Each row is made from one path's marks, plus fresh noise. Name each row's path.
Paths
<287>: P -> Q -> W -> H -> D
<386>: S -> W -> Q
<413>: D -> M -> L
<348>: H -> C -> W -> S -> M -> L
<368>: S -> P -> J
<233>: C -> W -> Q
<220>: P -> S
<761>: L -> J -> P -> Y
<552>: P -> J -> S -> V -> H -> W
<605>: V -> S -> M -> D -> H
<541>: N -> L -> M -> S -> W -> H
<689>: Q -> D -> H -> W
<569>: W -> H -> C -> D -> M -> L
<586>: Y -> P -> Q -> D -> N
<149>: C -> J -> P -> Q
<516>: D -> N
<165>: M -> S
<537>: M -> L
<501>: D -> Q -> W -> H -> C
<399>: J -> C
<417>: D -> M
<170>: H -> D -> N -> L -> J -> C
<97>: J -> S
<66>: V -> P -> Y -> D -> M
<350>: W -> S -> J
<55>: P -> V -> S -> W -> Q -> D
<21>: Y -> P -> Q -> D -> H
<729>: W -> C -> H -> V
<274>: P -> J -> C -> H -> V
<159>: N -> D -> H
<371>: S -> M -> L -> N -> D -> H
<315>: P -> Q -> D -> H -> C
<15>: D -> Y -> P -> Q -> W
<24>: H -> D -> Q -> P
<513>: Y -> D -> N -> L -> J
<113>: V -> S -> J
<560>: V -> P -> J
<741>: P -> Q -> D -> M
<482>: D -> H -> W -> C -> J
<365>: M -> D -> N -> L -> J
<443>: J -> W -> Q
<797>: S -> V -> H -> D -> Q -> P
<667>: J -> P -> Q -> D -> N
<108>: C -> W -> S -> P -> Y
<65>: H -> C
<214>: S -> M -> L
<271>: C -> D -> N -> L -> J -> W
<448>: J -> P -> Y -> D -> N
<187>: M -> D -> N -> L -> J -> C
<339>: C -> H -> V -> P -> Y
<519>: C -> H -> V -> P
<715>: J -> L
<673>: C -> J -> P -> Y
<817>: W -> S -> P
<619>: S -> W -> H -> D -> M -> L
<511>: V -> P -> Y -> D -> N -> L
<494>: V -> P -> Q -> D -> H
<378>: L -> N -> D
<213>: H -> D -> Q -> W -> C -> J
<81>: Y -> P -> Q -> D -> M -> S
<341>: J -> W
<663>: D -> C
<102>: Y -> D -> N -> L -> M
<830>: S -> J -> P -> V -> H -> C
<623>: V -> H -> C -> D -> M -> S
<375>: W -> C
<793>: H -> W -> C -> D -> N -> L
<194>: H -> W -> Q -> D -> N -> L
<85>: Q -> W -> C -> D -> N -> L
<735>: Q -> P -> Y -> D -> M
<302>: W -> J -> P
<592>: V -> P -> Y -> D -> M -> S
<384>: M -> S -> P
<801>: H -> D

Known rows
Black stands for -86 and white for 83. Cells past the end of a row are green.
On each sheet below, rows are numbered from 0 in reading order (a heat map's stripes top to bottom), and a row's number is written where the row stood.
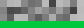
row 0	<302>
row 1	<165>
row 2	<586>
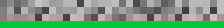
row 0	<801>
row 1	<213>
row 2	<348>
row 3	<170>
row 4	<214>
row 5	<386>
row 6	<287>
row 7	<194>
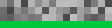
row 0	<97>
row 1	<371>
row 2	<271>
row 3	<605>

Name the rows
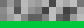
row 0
<159>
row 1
<592>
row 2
<673>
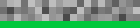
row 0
<341>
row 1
<378>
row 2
<482>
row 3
<715>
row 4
<65>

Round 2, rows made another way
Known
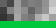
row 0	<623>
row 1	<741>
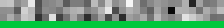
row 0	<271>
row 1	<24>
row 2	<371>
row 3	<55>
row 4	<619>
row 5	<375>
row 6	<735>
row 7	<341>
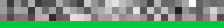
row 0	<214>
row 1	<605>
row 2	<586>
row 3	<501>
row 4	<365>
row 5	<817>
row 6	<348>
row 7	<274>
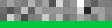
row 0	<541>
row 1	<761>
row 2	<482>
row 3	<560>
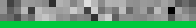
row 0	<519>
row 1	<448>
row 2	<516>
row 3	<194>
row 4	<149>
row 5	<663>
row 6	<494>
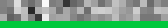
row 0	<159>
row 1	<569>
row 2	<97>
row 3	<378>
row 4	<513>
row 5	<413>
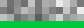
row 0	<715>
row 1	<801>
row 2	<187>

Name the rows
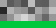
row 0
<667>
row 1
<443>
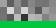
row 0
<384>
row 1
<399>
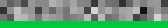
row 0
<81>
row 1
<65>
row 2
<417>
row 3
<350>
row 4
<220>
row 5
<66>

